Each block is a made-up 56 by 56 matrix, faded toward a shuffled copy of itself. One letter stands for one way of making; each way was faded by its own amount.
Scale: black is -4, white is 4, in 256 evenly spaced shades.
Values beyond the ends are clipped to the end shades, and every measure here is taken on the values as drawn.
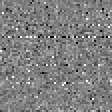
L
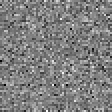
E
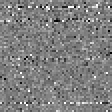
L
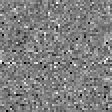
E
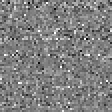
L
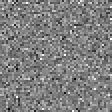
E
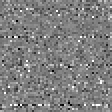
L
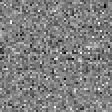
E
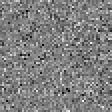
E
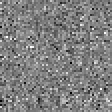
E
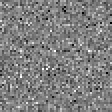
E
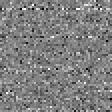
L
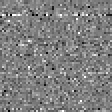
L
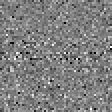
L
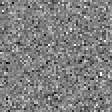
E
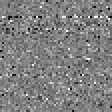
L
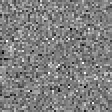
E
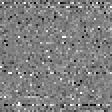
L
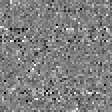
L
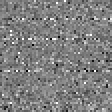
L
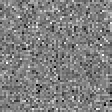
E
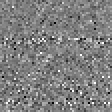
L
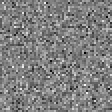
E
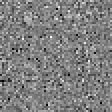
E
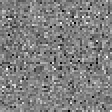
E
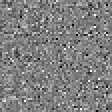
E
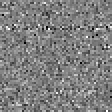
L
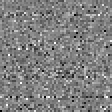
L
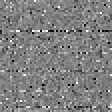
L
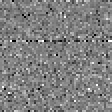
L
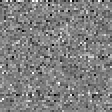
L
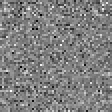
L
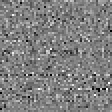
L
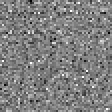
E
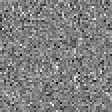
E
